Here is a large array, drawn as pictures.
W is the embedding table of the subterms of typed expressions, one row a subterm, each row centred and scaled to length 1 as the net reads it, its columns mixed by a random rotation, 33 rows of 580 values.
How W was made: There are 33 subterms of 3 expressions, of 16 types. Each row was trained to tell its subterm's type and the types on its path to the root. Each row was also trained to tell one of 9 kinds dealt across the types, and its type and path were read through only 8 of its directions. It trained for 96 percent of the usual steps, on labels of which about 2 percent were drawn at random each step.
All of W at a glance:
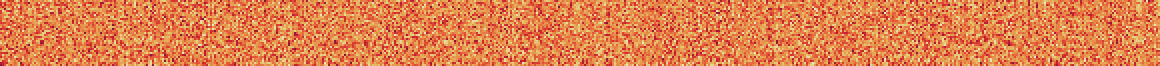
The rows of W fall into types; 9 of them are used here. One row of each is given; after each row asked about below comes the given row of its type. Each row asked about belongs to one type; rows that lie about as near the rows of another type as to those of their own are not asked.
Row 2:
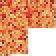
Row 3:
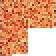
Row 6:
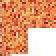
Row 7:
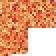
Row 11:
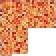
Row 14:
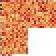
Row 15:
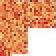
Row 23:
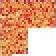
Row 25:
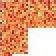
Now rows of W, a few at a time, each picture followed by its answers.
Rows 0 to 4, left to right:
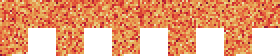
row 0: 2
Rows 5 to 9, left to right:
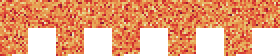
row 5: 2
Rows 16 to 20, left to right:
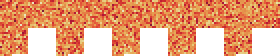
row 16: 6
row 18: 14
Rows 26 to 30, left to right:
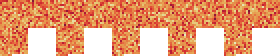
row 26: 11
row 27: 2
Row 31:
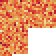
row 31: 14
